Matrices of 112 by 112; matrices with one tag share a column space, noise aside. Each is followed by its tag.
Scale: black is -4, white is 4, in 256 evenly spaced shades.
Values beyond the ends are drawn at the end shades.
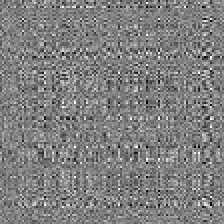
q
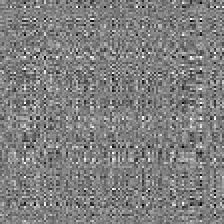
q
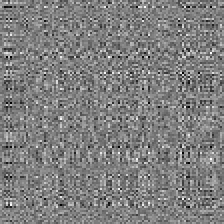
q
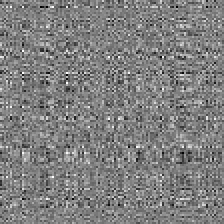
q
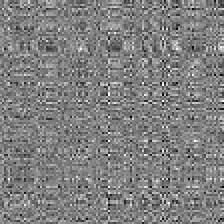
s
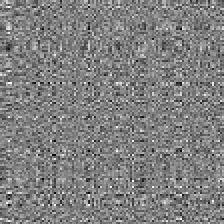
s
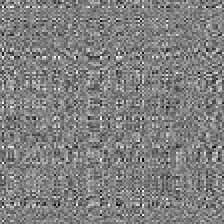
q
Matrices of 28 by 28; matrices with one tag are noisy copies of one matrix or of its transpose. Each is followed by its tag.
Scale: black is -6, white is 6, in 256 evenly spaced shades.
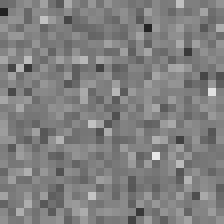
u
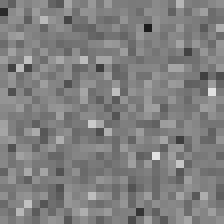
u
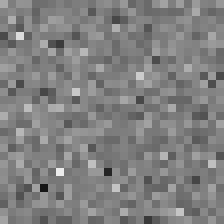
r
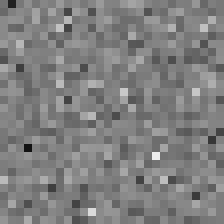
u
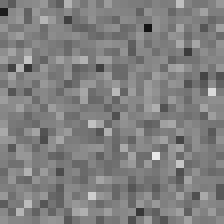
u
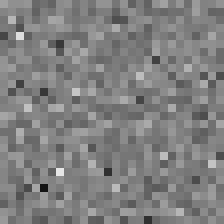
r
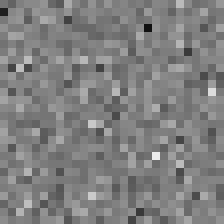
u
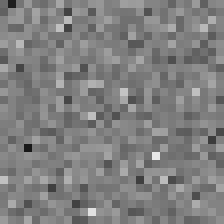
u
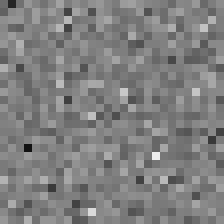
u
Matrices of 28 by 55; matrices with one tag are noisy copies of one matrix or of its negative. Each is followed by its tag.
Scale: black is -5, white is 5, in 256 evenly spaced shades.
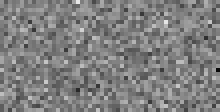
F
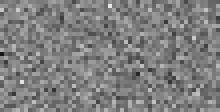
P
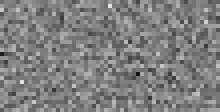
P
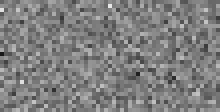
P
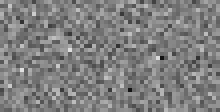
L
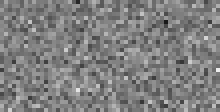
F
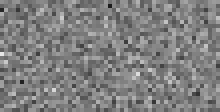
P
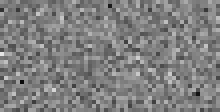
P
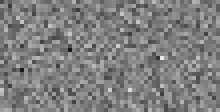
L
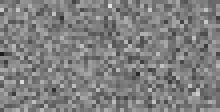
P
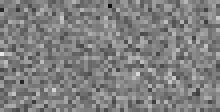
P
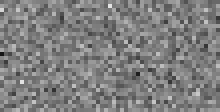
P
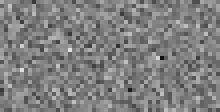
L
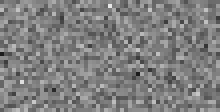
P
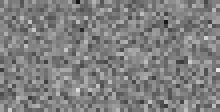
F
